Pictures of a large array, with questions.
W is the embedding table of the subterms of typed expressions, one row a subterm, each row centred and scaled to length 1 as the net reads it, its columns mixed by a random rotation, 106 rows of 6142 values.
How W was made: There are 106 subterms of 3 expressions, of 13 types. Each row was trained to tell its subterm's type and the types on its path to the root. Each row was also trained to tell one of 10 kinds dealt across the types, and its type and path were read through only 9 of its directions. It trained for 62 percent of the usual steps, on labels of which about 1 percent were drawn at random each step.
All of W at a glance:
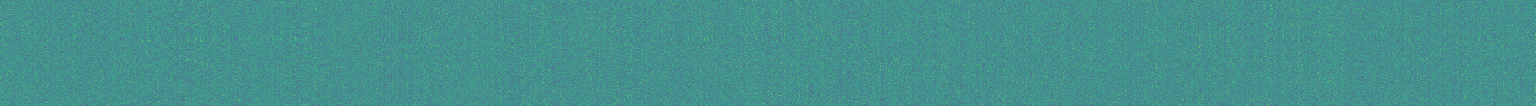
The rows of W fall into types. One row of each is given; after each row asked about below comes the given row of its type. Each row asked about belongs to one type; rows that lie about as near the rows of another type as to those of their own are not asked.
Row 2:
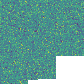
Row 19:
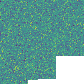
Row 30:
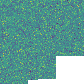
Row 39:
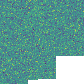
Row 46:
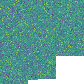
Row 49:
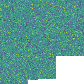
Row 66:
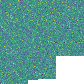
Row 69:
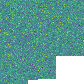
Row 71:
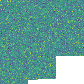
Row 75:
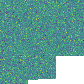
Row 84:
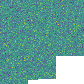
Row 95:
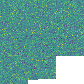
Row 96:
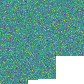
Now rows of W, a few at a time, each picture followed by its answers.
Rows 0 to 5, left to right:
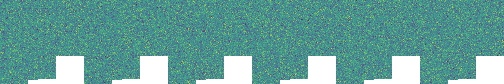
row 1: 96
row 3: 66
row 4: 49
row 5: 30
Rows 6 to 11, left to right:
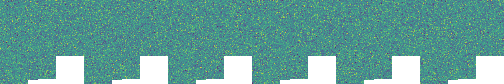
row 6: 2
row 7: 69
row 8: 46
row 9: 30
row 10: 46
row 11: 96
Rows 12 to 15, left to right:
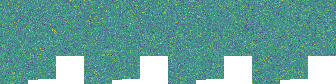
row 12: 71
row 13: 30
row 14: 71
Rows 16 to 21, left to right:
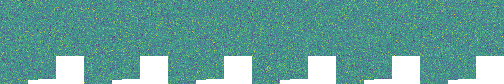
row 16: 66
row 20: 66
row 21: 71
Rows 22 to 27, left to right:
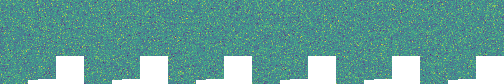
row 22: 30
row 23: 75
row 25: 75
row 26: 49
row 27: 49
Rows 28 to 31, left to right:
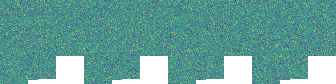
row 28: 46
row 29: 84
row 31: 95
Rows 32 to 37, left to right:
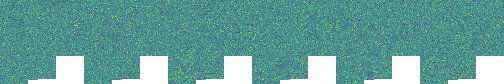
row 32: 19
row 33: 71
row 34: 69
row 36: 49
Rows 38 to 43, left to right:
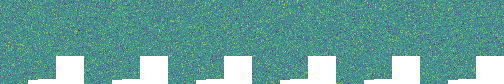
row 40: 84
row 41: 2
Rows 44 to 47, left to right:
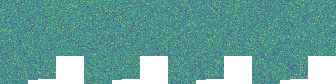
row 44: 95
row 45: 69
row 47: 84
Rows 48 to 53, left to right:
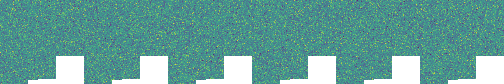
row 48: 66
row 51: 75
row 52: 84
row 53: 71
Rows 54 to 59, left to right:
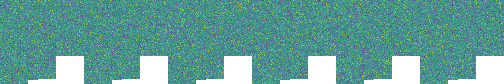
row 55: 46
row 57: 30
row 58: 46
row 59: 75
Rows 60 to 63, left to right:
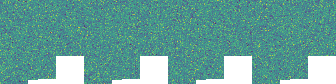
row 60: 96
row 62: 2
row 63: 46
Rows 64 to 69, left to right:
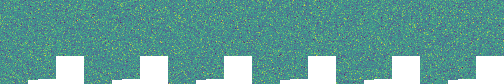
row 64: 49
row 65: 2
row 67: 30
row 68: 39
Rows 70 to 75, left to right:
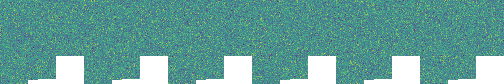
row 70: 69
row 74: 2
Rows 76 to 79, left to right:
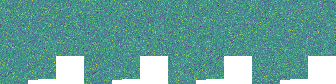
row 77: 39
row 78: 49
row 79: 19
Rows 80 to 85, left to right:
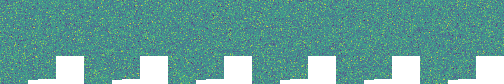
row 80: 95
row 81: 30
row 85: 46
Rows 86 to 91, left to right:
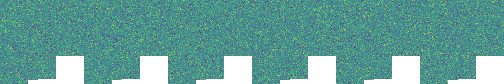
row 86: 66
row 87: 71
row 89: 19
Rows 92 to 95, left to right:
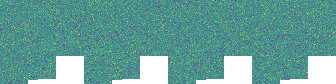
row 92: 39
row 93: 75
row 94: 49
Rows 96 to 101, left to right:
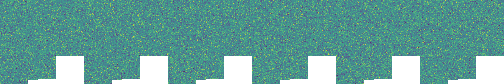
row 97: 75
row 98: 71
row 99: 71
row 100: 19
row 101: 30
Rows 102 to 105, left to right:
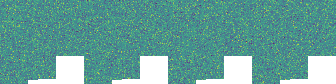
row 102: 75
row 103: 46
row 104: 75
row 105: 69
